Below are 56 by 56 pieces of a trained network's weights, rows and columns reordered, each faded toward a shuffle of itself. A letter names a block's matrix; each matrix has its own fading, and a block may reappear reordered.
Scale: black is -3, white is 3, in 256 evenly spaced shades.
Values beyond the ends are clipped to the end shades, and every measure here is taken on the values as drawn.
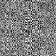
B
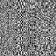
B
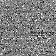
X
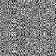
B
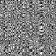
B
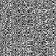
B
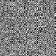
B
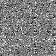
X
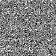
X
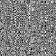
B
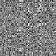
B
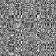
B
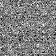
X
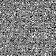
X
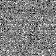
X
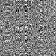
B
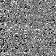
X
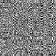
B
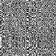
B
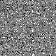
X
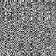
B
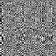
B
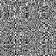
B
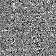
X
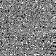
X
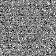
X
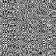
B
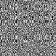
B
